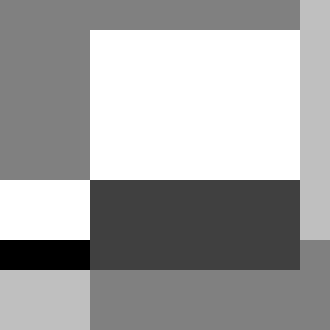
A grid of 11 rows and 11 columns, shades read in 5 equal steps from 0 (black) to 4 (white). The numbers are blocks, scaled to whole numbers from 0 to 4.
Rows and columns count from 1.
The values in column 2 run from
0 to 4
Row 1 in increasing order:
2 2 2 2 2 2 2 2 2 2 3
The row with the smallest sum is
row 9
